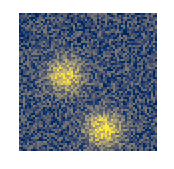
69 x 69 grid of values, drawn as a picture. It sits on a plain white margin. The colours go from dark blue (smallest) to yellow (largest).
The bottom middle is the ninth with the highest average. On average the colour sits 30% of the way up the scale. The halves do not mirror each other. There are two bumps.
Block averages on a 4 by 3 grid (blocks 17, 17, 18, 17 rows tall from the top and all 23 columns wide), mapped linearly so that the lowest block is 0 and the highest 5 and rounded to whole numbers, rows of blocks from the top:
0 0 0 / 3 3 0 / 1 2 0 / 0 5 2
